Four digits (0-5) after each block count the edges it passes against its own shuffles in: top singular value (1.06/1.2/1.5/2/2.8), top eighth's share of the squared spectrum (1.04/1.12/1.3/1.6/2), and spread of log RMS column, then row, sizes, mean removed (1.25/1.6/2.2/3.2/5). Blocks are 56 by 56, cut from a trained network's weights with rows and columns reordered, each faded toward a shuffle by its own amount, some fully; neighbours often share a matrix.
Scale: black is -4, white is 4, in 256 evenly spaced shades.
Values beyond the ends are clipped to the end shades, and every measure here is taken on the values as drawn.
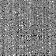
3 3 0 2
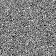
0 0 0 0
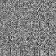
4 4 2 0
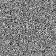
0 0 0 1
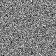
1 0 0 0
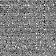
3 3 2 0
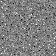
0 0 0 0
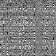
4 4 3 0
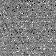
2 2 1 0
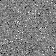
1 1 0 0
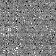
3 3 2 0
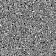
1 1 0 0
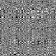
4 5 3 3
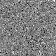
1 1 0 0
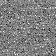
1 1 0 0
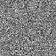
2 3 1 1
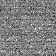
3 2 1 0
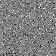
0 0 0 0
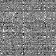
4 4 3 1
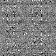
3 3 2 0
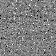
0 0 0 0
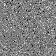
0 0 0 0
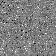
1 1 0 0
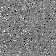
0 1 0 0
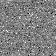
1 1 0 0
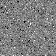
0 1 0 0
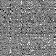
3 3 2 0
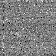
2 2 1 0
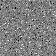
0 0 0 0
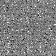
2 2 1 0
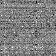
3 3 2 0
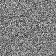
0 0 0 0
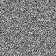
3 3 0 1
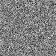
1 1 0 0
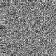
3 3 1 1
